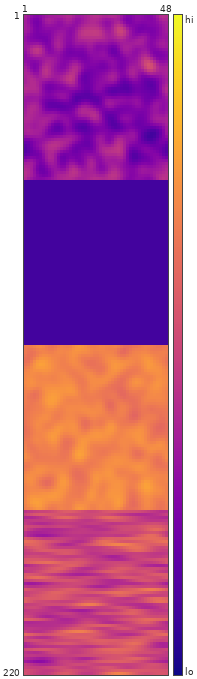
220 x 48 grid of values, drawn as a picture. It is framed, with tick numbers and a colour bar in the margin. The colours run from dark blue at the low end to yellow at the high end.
It is made of 4 by 1 panels. Panel 1,1: low, blotchy. Panel 2,1: very low, flat. Panel 3,1: high, blotchy, faint in contrast. Panel 4,1: middling, streaked across.
